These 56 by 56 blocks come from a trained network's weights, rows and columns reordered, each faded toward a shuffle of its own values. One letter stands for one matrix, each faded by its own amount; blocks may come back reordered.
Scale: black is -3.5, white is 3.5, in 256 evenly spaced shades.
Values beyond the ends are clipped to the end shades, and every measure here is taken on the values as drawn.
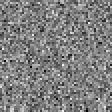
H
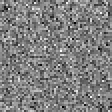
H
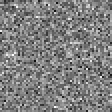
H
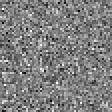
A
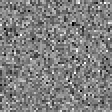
A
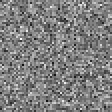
H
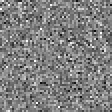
A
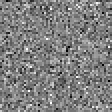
A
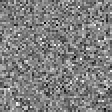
H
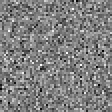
A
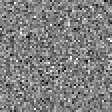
A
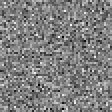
A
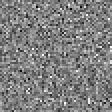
A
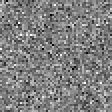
A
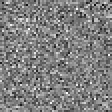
H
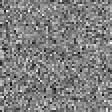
H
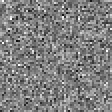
H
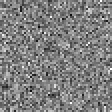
H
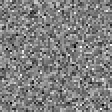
A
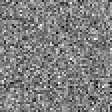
A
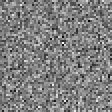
H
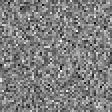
H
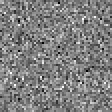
H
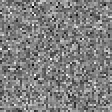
H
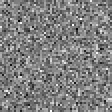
H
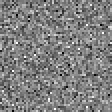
A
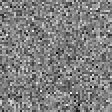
H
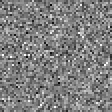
A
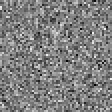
H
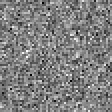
H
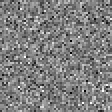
A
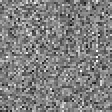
H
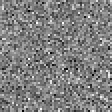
A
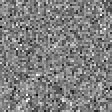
H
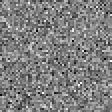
A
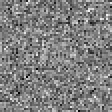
H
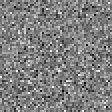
A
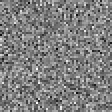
H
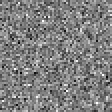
A
